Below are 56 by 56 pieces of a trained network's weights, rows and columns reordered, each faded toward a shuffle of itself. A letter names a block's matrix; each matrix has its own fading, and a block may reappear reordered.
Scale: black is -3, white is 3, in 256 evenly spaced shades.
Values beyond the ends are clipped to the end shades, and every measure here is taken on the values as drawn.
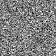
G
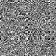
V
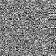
V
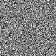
G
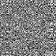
V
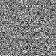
V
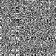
V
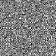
V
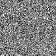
G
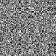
V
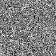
G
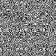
V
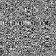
V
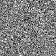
G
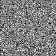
G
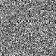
G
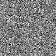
G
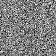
G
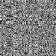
V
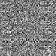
V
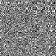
V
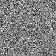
G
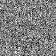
G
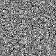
G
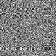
V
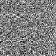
V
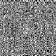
V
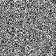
G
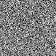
G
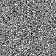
G
